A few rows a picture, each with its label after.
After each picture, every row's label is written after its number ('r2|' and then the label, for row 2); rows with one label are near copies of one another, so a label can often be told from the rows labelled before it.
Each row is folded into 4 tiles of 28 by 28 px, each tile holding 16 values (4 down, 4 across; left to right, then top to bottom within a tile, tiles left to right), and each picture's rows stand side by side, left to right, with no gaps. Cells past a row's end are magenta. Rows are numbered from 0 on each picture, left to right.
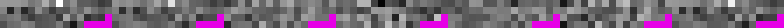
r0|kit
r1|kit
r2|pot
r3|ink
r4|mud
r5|pot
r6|kit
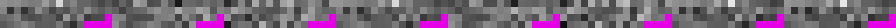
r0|kit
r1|mud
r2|pot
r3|kit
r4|mud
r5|pot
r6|kit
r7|kit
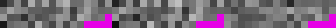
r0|pot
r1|pot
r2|mud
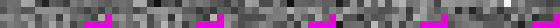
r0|ink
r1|ink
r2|mud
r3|pot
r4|kit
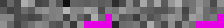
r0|mud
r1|pot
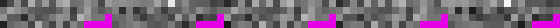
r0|pot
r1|kit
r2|pot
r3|pot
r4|kit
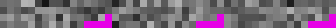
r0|ink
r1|pot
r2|mud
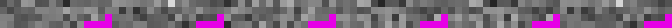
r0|mud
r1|kit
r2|pot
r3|ink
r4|ink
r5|kit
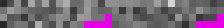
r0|pot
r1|kit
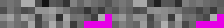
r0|ink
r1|ink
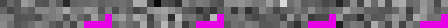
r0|mud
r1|ink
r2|kit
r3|pot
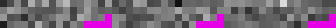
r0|pot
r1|mud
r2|kit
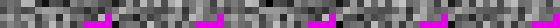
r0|ink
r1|pot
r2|ink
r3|pot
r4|pot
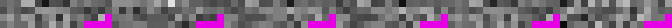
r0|ink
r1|kit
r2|mud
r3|mud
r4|ink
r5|pot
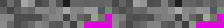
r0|mud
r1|mud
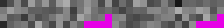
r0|pot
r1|mud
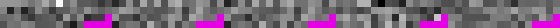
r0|kit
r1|pot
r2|pot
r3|ink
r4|mud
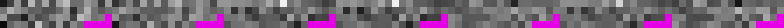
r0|pot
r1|pot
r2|kit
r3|kit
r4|mud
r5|kit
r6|mud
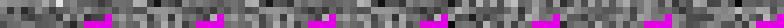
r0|kit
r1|ink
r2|ink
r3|ink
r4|pot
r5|pot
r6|mud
